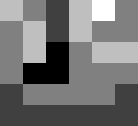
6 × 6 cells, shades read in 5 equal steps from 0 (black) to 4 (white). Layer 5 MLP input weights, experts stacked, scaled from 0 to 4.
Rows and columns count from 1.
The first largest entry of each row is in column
5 2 2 1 2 1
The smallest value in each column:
1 0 0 1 1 1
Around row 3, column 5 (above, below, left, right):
2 2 2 3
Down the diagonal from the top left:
3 3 0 2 2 1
